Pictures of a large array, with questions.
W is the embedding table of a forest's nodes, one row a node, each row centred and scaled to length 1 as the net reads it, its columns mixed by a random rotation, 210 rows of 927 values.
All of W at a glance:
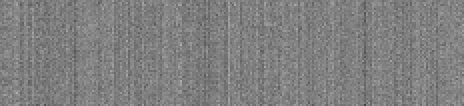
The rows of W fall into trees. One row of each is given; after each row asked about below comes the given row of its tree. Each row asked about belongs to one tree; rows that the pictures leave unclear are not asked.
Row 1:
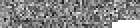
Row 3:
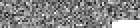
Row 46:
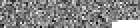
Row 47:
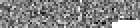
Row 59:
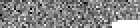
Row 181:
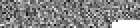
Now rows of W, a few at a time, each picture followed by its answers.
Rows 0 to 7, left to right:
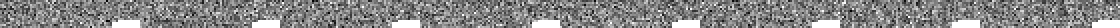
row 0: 181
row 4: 181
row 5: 46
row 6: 46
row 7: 181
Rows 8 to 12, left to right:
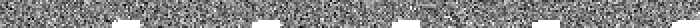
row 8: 181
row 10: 181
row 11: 181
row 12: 46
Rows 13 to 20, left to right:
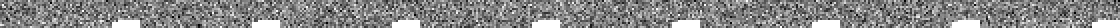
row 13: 181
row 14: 47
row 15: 1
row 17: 1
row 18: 47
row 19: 46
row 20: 181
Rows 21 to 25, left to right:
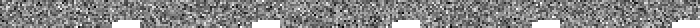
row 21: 59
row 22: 47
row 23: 1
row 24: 1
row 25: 181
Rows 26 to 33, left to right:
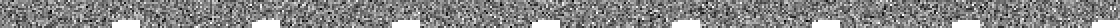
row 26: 46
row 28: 46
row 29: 181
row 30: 46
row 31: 181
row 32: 47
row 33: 181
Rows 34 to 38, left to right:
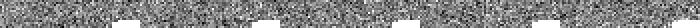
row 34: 1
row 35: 1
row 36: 181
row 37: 47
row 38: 3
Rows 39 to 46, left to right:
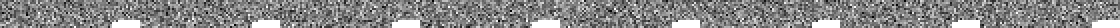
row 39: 181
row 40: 181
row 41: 46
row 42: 46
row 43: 1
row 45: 47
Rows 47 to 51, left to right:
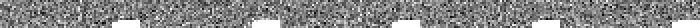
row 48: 3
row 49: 47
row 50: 47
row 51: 47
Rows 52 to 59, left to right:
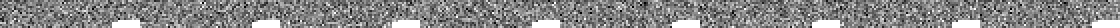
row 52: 59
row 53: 59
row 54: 3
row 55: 1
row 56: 59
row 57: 181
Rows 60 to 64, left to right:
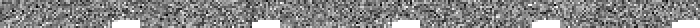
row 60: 3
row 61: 181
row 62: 3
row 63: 46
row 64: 1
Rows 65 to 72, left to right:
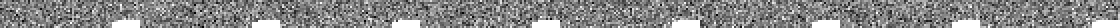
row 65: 46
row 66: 1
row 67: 181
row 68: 47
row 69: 3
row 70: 46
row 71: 46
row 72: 3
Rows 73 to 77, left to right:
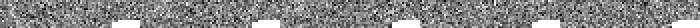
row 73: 47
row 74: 1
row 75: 1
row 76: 59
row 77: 59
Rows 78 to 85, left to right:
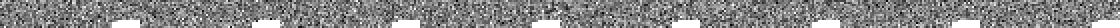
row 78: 46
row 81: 46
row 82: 47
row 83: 1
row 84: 3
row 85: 46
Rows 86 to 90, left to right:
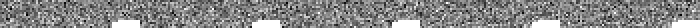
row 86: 181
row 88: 181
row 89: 3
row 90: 3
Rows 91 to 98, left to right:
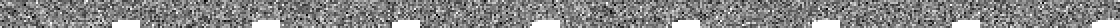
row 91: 181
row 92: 46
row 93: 181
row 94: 46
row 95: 1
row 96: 3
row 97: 46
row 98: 59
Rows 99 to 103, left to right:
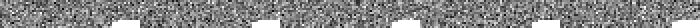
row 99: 3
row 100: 46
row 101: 46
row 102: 47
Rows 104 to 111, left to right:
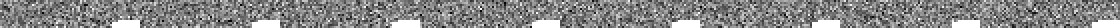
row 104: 47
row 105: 46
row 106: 46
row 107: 59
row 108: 46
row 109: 181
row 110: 47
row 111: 1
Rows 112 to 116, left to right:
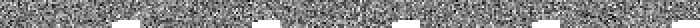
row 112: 46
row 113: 1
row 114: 47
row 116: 47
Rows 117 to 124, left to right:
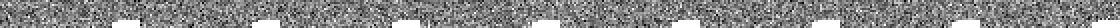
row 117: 181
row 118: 59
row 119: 181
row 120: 3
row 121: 1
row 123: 46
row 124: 47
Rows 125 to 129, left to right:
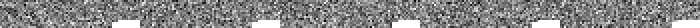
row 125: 181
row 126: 46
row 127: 181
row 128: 1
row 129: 46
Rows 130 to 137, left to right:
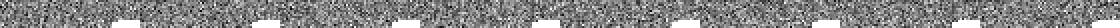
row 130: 181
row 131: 59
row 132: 181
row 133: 181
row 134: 46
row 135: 181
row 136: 181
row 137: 59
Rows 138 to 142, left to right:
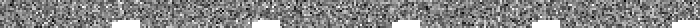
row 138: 46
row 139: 3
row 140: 59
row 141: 47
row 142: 47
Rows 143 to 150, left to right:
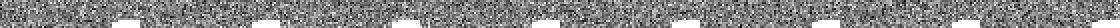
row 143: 46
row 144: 47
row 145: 3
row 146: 3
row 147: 46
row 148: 46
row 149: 47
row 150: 46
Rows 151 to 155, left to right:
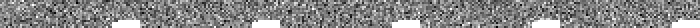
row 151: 1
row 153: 46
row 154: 3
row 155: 181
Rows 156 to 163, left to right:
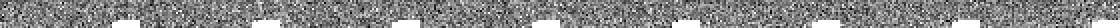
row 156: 59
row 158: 1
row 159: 59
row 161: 3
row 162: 181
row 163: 3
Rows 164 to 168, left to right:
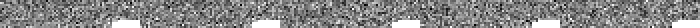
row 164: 3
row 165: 3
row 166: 47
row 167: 181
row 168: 181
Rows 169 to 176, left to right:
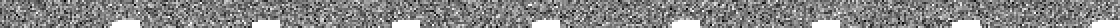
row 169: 46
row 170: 181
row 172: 46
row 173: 3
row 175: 1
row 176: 3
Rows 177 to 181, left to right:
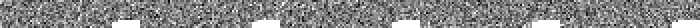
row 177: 47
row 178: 46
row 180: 3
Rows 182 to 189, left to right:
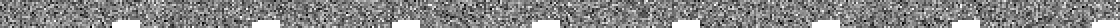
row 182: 181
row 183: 1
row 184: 181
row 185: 47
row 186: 181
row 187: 46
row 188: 1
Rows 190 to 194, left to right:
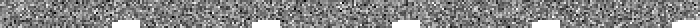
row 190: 1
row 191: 47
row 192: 59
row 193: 1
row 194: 46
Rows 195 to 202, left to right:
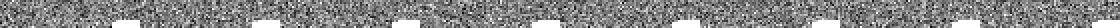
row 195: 181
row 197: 181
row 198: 47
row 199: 59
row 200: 3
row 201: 46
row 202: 59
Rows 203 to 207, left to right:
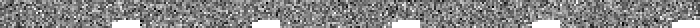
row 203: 46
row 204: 59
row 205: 3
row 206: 59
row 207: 1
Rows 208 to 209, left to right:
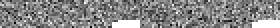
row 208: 181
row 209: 46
